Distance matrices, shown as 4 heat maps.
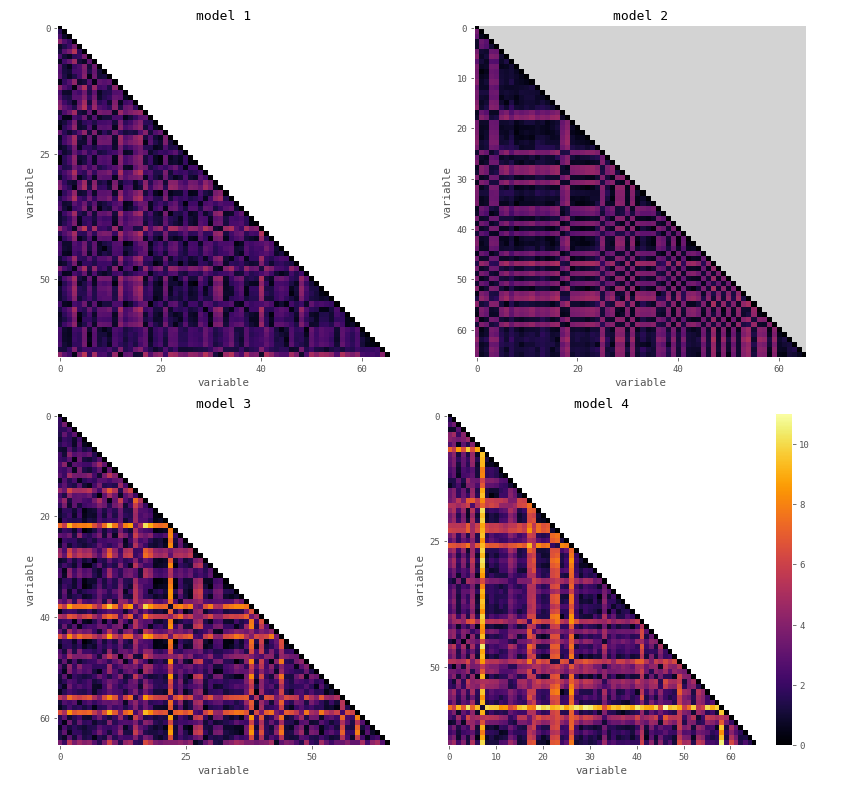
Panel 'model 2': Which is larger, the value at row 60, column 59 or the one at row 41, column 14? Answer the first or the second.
the first
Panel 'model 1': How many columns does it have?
66
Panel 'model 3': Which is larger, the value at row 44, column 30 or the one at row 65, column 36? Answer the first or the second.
the first
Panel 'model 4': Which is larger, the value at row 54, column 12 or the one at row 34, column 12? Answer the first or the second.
the first
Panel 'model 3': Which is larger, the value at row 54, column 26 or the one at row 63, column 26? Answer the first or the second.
the first
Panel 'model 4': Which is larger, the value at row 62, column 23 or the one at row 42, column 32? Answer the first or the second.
the first
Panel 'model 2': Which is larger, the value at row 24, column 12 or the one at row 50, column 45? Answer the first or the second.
the second
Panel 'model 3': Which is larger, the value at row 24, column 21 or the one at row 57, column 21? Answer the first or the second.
the first
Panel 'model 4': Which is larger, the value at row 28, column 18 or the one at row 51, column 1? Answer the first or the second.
the first
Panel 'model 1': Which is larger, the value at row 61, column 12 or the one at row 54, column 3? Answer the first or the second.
the second
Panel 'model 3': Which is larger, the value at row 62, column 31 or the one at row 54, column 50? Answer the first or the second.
the first
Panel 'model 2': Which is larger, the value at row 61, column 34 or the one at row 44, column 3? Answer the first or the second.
the second
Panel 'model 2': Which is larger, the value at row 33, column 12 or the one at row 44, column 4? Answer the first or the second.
the second
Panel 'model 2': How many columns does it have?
66
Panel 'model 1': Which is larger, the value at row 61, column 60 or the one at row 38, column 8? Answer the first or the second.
the second
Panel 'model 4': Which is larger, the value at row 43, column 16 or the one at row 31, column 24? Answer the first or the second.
the first
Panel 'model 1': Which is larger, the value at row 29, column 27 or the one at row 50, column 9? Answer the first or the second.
the second
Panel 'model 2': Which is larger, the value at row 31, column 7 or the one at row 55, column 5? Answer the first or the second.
the first
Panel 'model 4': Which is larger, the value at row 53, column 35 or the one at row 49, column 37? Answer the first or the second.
the second
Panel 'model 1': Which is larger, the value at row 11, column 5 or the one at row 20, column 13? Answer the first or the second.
the second
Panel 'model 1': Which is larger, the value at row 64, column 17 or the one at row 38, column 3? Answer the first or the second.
the second
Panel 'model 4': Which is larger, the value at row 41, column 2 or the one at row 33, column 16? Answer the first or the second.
the first
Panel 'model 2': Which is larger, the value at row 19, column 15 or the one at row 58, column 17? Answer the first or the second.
the second
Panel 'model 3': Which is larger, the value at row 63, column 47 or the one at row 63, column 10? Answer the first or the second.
the first
